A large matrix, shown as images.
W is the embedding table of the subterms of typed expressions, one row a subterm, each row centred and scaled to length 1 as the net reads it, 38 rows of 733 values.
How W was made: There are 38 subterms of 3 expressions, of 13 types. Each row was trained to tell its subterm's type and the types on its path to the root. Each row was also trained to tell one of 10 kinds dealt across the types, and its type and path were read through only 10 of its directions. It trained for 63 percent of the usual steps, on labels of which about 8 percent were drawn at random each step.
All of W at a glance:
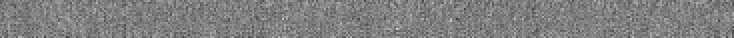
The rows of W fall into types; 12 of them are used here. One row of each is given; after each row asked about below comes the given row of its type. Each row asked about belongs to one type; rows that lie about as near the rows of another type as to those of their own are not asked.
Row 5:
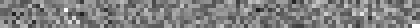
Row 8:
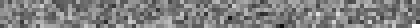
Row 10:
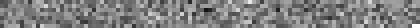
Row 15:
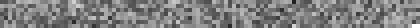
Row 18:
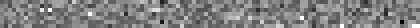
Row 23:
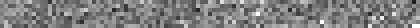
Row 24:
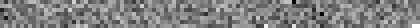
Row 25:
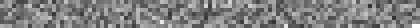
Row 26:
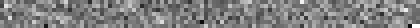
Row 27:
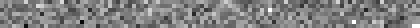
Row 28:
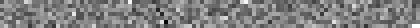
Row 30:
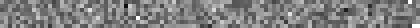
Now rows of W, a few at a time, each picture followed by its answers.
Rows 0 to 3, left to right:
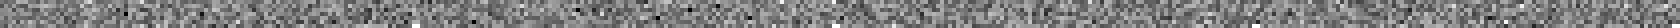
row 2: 30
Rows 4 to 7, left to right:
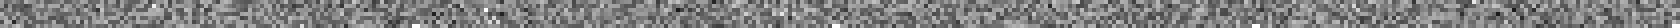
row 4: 30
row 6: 30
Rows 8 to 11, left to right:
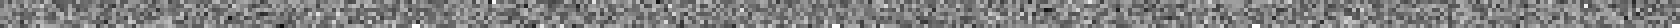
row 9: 24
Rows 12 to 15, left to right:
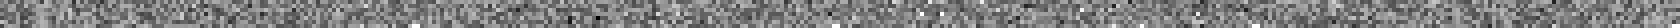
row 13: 15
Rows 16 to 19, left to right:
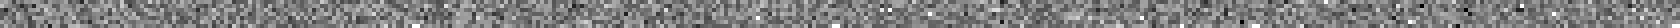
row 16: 24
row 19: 5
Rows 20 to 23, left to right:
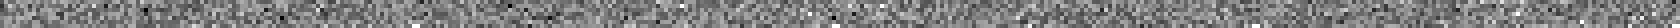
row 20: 15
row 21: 28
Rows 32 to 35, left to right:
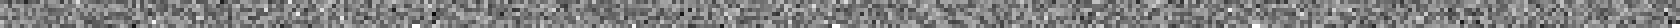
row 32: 18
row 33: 28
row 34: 5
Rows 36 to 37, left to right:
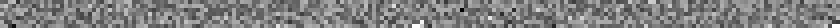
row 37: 18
